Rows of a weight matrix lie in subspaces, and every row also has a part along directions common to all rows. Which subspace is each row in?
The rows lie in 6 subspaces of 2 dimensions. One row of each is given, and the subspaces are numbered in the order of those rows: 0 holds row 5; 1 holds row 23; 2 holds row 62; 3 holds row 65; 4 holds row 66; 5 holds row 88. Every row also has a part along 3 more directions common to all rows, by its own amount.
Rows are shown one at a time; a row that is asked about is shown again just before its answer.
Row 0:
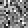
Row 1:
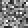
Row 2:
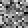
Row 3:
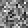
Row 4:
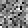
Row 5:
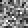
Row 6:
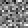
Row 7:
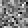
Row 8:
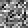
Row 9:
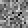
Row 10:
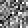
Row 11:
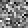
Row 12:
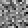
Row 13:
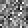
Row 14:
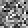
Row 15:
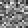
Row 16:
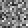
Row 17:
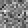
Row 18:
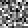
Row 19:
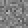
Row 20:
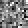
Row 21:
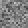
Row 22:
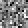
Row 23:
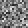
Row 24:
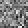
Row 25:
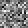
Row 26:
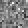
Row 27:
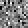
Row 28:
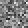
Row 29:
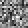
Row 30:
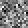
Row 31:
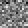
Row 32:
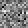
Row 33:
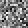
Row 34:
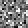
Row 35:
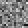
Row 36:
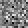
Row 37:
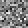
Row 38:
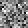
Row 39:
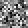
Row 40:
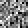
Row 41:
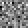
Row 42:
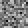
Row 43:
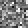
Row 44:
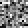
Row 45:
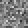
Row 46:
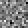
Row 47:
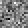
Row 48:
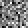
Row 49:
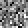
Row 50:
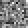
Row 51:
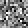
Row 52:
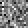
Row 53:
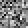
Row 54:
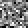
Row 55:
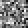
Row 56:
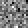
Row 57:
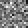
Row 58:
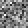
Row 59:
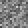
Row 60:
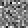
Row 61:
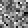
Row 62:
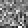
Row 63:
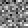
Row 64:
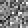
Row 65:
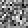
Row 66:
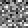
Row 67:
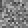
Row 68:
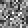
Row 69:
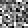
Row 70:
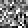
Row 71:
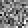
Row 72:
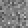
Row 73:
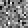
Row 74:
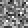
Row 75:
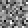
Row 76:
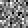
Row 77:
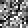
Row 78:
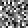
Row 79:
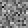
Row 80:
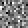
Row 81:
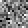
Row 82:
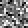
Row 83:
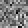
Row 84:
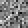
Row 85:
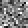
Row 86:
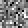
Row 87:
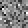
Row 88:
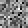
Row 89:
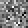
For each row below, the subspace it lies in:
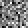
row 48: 1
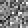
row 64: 5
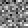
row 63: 4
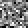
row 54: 2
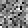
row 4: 5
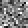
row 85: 0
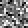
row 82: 0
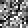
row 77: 5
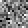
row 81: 0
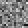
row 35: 4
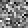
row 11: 0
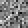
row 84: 5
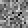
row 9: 5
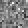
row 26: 2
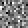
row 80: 1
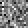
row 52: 3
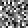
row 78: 1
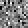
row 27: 1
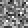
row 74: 0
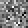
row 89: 0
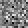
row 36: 0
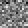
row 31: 4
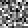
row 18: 4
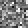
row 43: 2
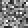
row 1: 0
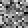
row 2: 4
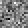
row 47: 0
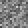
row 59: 5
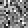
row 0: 1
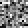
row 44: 4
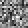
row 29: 3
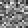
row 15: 4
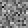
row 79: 3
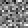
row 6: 4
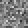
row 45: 0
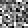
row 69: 4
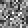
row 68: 5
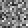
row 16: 1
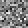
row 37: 1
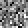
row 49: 2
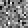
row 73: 1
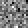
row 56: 2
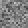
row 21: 0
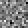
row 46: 5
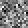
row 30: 3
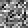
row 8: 3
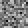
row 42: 0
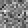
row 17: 3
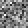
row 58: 3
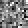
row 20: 2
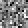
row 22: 2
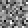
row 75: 5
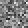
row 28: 0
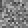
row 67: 0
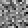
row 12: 4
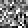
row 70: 2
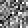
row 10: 5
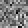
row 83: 2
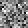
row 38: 3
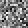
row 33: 1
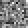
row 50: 2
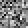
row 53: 3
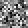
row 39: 3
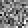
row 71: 2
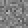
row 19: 1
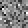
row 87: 3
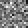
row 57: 4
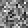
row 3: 3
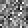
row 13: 5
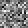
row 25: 3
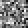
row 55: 2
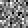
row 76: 5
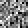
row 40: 5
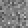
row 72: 1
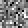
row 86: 2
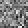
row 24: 2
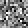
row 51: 1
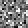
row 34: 2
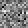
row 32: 3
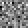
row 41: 1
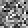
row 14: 3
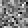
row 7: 0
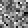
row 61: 4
